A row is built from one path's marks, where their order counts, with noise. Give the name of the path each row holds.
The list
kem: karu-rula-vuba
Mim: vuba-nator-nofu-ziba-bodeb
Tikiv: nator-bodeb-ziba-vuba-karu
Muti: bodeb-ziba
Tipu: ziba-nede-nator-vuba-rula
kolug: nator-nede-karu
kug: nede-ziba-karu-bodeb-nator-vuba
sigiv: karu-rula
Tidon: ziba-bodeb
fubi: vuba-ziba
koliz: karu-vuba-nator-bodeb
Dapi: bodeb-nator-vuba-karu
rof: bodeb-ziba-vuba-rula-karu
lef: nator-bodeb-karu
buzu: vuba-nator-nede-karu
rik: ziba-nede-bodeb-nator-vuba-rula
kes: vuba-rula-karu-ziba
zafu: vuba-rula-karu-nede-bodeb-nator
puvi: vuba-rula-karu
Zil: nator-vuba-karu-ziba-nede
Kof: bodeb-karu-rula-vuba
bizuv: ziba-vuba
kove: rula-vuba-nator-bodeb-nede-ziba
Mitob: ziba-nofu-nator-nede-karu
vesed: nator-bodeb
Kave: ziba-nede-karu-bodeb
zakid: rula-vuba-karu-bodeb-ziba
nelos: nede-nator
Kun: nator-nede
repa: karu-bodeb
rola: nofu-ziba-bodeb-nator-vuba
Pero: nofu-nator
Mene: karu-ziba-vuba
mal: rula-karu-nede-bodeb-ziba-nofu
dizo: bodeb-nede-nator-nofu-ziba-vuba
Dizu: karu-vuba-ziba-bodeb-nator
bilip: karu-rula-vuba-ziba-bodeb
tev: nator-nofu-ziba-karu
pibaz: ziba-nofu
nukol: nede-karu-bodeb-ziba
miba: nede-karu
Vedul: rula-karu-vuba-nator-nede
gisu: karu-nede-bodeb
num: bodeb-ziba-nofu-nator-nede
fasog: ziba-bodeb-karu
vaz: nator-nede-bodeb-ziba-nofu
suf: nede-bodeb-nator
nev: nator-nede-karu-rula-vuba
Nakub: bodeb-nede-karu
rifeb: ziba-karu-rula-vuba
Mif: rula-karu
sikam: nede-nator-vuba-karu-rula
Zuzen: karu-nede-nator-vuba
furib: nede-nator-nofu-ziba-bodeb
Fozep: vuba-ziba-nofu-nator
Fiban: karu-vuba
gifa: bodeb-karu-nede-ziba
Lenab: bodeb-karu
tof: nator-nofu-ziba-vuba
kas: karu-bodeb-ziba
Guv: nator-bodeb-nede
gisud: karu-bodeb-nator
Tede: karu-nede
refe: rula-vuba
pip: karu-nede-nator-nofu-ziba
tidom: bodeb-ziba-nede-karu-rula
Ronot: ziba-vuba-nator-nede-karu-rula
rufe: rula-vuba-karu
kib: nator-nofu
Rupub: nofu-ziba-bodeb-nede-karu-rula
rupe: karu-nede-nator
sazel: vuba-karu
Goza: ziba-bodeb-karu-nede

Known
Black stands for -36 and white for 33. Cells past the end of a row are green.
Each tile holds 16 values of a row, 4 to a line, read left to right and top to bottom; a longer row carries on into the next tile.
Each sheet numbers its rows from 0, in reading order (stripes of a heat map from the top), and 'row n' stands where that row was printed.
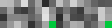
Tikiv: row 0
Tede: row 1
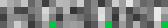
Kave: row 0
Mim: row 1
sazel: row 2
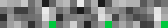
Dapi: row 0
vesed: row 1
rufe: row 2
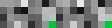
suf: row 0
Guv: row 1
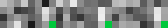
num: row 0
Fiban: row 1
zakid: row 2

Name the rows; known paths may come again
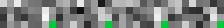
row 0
Fiban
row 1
Guv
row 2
puvi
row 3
kib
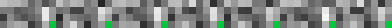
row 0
bilip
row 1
gifa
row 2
zakid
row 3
Tikiv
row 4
nukol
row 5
kem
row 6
rik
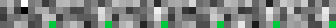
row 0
Kun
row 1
mal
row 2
rof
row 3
sikam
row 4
num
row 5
bizuv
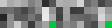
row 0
gisud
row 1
buzu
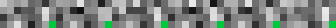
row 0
Rupub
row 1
suf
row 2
tof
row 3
vesed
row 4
vaz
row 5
rifeb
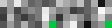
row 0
sazel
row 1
Muti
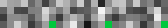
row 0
Kave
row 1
Tidon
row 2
tev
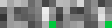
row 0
Dizu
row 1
Zil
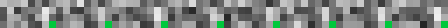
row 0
fubi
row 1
Tipu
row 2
rufe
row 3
nev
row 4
gisu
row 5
Mitob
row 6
Mim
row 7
Mif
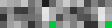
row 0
Dapi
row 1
refe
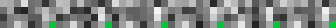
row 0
furib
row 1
Pero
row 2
kas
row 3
tidom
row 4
pibaz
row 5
fasog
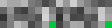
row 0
pip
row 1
Tede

